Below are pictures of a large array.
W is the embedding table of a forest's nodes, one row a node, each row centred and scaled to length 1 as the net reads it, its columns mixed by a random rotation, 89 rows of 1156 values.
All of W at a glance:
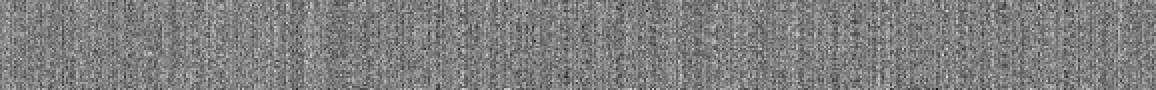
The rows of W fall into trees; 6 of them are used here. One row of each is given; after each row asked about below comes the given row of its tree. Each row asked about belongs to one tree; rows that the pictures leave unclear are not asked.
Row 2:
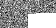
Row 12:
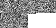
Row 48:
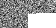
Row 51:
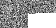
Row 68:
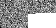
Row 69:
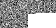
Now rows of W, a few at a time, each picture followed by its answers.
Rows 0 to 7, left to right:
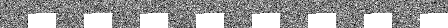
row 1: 48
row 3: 48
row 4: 2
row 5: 2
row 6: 69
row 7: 2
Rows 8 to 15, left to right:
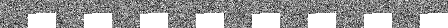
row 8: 69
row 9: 2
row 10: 48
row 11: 48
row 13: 51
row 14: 2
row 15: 12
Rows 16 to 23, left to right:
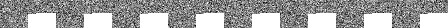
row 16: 2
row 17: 12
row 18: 48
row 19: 69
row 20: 2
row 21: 12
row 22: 2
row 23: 68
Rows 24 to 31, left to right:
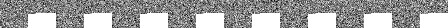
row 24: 69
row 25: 51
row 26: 51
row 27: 51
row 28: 68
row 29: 51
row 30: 51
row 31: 48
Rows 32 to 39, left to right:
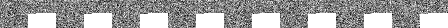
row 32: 12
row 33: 68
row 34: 68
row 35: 12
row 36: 51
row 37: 12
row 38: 51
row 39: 48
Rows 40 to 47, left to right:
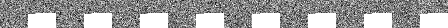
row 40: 69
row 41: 51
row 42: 51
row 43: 2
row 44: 48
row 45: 51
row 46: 68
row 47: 12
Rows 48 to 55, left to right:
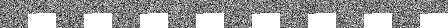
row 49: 48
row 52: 2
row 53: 51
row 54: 2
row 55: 2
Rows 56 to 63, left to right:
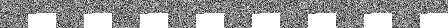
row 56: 2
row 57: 48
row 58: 12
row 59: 68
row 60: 69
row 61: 69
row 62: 69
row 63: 51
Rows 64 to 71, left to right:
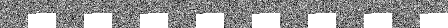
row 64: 2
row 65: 12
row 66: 2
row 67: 69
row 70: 51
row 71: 48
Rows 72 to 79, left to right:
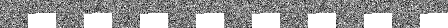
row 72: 51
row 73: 48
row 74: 12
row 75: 48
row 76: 48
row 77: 48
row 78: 68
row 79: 69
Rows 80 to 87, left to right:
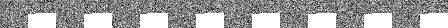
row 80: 68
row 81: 68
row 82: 69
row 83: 48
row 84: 51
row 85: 12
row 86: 2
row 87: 12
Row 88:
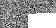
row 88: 51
